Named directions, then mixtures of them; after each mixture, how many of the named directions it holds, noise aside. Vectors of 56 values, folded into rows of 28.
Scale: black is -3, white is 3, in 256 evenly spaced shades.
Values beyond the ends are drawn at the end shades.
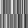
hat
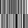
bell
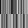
two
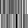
one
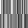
one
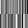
one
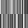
two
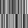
one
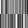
one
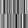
two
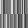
one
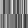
two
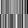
one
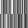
one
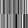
two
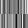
two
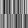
two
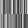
two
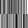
one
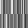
one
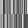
two
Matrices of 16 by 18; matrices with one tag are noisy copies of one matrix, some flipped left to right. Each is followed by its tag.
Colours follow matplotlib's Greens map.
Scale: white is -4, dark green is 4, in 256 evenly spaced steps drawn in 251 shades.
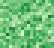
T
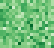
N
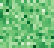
N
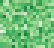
T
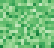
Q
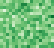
T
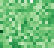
N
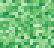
Q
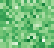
N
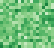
N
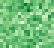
T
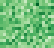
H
